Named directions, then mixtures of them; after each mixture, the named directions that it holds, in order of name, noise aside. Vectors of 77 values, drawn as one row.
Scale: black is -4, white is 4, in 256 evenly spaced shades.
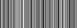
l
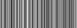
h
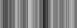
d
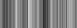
d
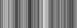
d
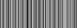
h, l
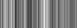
d, h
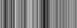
d, h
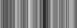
d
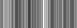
d, l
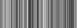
d, h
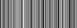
l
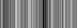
d, l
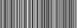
h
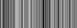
d, l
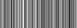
h, l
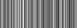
h, l
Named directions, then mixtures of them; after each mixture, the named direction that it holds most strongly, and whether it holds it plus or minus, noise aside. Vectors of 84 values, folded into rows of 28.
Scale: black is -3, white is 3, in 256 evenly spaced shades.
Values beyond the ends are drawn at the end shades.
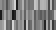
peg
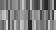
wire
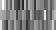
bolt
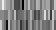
bolt, plus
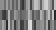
wire, minus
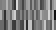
peg, minus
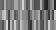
wire, plus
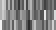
bolt, plus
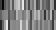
bolt, minus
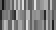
bolt, minus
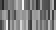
wire, plus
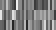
peg, minus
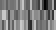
wire, plus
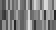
wire, minus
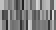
wire, minus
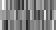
bolt, plus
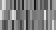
bolt, plus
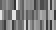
peg, minus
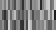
wire, minus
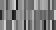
peg, plus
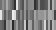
peg, minus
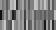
peg, plus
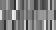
peg, minus
